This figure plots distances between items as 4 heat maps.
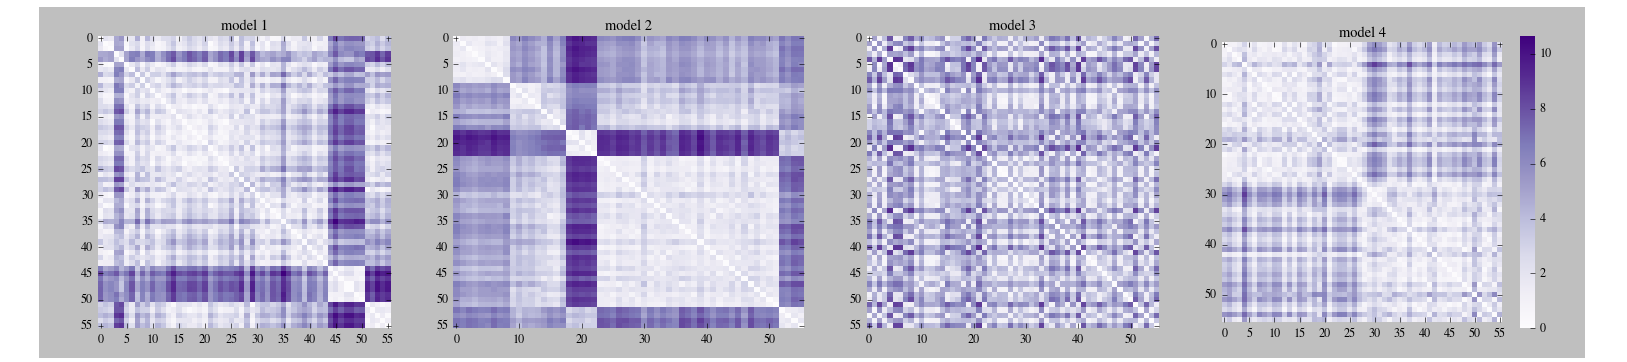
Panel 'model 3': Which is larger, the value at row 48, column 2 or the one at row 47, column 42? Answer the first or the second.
the first
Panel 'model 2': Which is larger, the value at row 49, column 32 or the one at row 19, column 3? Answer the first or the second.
the second
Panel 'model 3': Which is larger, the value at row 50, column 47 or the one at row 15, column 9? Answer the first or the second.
the first
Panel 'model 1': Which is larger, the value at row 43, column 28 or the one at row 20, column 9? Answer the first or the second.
the second
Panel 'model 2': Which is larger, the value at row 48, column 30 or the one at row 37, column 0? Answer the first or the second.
the second
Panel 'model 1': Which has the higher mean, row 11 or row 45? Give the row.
45
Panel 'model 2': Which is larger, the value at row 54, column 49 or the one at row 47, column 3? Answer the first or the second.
the first
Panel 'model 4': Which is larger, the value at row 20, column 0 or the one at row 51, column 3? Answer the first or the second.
the second
